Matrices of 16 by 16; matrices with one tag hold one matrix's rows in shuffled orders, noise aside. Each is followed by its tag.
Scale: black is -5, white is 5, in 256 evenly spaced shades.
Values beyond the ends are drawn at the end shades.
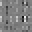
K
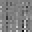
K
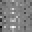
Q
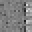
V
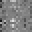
Q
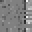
V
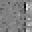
V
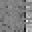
V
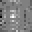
Q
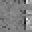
V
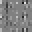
K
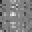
Q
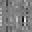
K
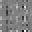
K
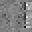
V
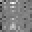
Q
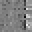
V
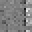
V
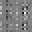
K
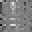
Q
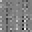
K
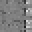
V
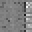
V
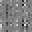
K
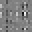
K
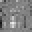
Q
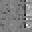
V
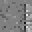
V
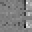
V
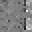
V
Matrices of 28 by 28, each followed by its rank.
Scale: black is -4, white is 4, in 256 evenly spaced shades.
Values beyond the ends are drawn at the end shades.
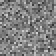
full rank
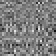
five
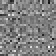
five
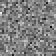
full rank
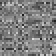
five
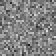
full rank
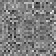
five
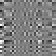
two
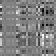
two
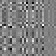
two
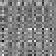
two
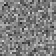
full rank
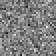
full rank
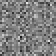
five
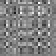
two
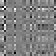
two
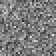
full rank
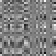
two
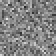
full rank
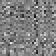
five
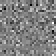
five
